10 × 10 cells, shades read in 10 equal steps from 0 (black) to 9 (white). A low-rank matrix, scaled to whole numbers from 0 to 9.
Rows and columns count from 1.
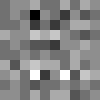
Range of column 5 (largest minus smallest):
4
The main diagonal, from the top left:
4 5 5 7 3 4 4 3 5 5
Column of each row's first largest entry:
4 2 8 4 9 8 4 4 2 4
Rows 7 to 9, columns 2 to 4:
3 6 7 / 6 4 9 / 5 4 3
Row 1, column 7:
6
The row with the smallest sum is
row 2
